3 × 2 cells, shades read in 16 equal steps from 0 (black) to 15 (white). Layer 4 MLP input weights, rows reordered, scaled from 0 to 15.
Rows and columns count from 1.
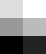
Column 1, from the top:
13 9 0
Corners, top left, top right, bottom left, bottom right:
13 15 0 2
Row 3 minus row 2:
-9 -9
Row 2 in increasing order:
9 11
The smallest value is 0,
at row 3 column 1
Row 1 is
13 15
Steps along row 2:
up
